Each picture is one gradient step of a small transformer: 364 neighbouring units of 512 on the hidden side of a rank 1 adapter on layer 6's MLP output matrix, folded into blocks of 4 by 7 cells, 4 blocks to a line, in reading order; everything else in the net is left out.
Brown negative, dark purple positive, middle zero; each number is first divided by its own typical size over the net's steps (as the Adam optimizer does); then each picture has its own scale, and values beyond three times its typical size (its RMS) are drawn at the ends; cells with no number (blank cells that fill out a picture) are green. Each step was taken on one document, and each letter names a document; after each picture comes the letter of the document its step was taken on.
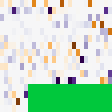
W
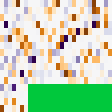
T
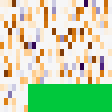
T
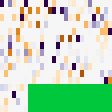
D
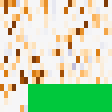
T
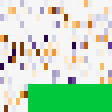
W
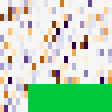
D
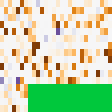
D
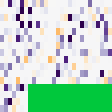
D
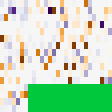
W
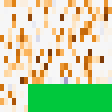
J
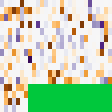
D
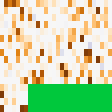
T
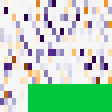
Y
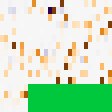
W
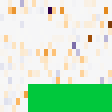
W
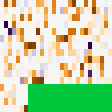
T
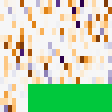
J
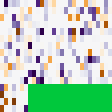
T
